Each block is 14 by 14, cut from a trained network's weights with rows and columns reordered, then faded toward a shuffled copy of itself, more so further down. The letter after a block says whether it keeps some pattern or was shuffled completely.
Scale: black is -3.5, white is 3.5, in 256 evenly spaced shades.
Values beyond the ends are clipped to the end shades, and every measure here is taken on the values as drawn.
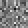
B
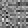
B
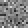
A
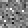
A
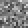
A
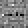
B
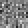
B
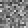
A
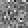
B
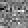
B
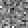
A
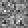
B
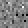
A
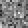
A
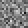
A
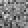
B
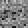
B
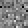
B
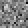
A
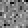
A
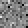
A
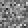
A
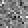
A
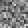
B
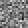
B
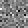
B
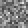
A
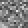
B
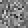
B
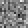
A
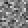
A
